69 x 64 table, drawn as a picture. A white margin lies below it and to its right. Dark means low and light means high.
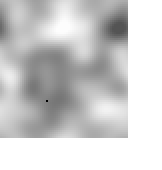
The ninth with the highest average is the top middle. Overall the values sit about 70% of the way up the scale. No row or column stands out. The field is smooth, with broad soft blobs. There is no overall slope. A single lone cell is far lower than the cells round it.
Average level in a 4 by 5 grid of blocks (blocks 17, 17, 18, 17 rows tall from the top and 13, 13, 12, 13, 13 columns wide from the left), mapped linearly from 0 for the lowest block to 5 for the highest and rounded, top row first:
23530
32232
30022
31234
